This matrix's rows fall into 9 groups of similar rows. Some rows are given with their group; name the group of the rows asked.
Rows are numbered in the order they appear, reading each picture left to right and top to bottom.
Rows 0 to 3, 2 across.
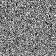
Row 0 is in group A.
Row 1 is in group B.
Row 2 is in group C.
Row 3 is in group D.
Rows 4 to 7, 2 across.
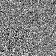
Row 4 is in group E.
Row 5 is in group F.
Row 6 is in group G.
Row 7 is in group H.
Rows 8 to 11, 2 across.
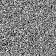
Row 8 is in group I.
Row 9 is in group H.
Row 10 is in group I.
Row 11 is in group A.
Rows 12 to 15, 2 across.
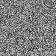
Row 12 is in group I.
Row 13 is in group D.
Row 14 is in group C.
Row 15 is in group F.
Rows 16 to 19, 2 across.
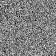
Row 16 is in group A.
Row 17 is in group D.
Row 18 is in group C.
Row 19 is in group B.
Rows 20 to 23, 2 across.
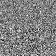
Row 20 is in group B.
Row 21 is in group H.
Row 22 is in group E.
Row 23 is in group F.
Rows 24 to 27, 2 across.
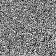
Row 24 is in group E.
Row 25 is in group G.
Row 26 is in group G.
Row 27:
I
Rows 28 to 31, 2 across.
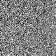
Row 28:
D
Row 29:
G
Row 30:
H
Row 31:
B
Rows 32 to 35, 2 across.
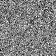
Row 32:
G
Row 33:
C
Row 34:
H
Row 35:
B
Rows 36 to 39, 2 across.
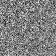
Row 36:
C
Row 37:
F
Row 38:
H
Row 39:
F
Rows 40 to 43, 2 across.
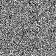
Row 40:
I
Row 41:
F
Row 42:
D
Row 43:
F
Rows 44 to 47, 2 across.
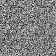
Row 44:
I
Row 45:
I
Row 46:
A
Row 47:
A
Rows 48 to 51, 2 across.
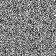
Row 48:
B
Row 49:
B
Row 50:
C
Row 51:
F
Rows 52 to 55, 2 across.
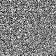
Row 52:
E
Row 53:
E
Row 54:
E
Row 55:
B
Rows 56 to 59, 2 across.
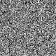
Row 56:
F
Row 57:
F
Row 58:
G
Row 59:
I
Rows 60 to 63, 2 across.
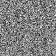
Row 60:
C
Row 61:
B
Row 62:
I
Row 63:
C
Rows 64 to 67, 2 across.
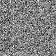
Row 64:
F
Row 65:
E
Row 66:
F
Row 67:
I
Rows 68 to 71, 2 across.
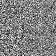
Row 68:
I
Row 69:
H
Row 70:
E
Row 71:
F
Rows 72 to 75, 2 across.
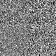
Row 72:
F
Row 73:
F
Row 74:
B
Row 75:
A
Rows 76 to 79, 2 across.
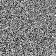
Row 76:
I
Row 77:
B
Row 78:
C
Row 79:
G
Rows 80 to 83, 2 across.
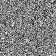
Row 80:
C
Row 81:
C
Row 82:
H
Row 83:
G
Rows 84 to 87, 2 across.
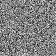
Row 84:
H
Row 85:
I
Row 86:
G
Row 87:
I
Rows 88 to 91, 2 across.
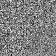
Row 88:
E
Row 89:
C
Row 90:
A
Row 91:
D
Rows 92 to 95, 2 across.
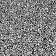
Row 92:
A
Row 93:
D
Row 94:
E
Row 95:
C
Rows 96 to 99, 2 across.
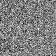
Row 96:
D
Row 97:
C
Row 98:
F
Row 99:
E
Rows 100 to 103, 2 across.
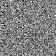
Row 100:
E
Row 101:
B
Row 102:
E
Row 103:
A
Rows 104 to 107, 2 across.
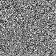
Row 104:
B
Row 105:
I
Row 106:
D
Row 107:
I
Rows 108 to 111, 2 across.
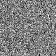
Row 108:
D
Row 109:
B
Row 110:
G
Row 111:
A
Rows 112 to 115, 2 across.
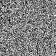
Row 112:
F
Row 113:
B
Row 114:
C
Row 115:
G
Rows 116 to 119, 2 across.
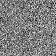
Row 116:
D
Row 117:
D
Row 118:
D
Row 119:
H
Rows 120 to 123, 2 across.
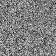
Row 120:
A
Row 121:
D
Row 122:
C
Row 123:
C
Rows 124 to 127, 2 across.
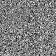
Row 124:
A
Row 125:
A
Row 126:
I
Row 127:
A
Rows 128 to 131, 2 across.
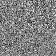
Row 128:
A
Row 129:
B
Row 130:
I
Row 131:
I
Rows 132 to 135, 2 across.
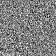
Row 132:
B
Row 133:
A
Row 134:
B
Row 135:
D
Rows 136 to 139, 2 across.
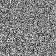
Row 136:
F
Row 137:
I
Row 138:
C
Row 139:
I
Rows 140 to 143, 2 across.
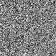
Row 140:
B
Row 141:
F
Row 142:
G
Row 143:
I
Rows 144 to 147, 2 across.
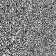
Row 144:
A
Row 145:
H
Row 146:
F
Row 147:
C
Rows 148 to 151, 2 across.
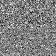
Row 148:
H
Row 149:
F
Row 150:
B
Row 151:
E
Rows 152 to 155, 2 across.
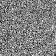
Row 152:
A
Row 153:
G
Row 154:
A
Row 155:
H
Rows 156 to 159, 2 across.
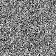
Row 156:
I
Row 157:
F
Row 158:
F
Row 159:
A
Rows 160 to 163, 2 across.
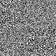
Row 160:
F
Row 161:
B
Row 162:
B
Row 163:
F
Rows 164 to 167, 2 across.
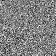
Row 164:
B
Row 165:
A
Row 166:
C
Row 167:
H
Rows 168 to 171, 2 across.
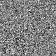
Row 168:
B
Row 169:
E
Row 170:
C
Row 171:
I
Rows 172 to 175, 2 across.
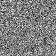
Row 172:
E
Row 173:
D
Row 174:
D
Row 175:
C
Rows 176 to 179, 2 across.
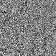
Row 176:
F
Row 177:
H
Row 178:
B
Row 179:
C
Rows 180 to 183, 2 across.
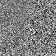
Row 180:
D
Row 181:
C
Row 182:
C
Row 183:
D
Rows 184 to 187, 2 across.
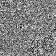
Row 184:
E
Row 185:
B
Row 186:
D
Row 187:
C
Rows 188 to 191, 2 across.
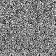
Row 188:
C
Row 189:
G
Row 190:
A
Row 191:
A
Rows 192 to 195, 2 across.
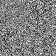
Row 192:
H
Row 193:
G
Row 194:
A
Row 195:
C
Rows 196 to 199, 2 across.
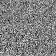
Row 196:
F
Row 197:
H
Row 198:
I
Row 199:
D
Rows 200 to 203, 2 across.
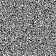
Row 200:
B
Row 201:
C
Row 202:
F
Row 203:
E
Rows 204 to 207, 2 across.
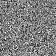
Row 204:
A
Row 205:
D
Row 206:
F
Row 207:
I
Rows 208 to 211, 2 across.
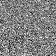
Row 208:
B
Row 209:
E
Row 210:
G
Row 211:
E
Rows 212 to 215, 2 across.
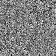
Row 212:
C
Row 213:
G
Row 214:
A
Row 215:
A
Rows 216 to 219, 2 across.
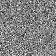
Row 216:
E
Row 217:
A
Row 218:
H
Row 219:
H
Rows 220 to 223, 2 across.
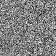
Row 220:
H
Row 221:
G
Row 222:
D
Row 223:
C
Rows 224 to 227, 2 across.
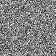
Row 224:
H
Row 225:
B
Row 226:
F
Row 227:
B
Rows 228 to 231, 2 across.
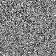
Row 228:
A
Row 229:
B
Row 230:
B
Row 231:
I
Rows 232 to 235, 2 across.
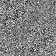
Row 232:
C
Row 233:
F
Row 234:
B
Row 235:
C
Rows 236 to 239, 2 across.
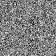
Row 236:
A
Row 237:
C
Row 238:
H
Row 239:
F
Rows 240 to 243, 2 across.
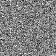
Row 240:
E
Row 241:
I
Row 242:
E
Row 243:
G
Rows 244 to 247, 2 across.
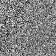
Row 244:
C
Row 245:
H
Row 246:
A
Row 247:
D
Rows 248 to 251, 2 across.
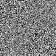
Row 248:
I
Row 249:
I
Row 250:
H
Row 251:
A
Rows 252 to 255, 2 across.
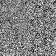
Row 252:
F
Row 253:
C
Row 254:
B
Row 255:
C
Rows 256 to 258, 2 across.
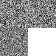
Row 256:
C
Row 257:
B
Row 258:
D
